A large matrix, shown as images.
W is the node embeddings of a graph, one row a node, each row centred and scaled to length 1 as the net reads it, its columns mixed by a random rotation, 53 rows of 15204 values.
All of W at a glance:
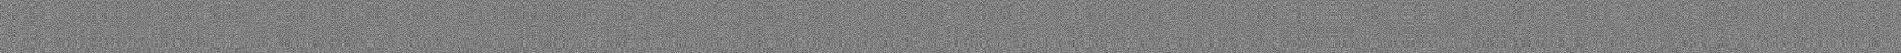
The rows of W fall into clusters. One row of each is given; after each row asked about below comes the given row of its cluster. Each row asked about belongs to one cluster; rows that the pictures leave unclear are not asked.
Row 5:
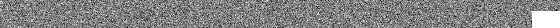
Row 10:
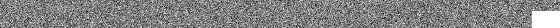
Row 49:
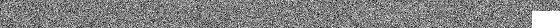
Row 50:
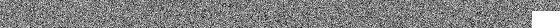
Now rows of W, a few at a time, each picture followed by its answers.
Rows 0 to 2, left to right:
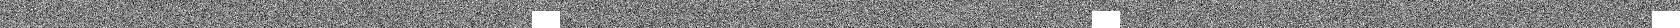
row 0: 50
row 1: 49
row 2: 10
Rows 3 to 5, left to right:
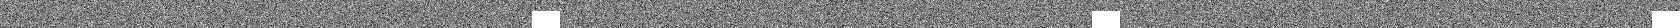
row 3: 10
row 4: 5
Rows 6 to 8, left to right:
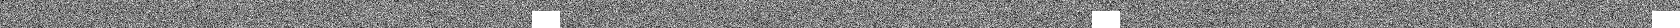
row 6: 49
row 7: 49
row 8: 49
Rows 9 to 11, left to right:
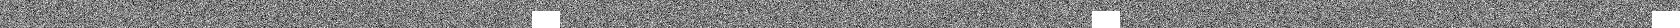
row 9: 50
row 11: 49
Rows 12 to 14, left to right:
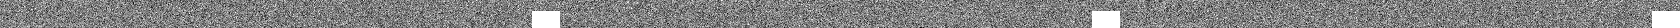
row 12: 50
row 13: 49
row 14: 50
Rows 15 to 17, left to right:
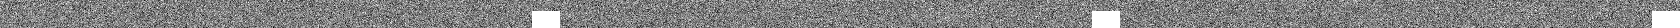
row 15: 5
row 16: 49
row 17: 49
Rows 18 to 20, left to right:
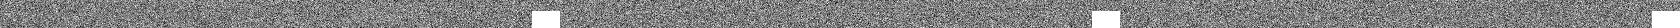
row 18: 49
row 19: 5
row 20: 10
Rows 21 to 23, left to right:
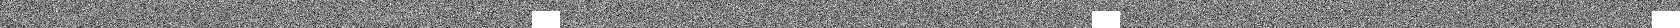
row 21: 49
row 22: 50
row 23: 10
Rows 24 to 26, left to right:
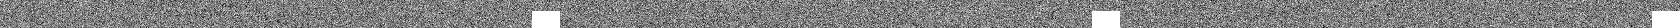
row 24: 50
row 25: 49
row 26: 5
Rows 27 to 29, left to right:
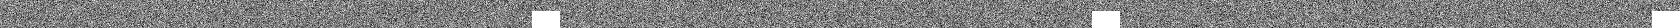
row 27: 10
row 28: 50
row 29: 10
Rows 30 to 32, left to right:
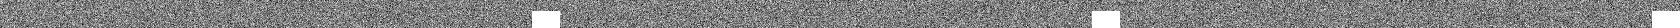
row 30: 5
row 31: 10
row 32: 5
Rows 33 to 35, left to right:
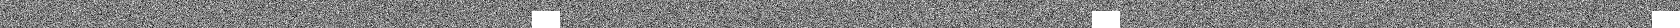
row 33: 10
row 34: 49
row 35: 5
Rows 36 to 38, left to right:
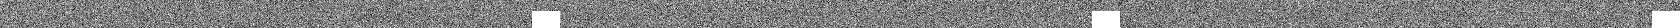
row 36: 5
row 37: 10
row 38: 49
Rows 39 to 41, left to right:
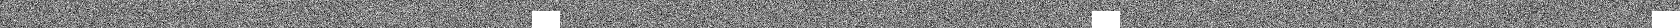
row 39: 49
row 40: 10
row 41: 10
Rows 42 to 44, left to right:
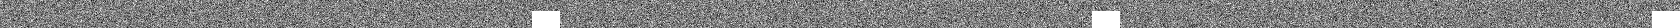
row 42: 5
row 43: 10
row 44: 10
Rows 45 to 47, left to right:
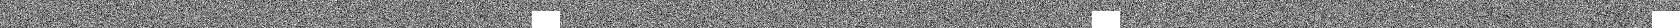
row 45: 10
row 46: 10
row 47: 50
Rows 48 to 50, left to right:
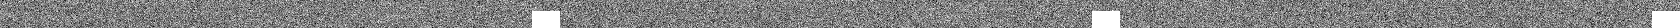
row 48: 49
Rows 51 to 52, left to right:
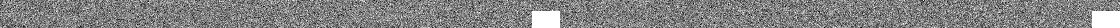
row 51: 49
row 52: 50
